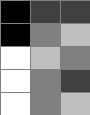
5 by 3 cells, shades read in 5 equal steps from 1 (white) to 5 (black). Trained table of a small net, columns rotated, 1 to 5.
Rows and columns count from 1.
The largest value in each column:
5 4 4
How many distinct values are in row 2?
3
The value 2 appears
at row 2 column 3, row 3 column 2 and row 5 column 3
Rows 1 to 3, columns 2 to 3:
4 4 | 3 2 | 2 3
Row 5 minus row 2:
-4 0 0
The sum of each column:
13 15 15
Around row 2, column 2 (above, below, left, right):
4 2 5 2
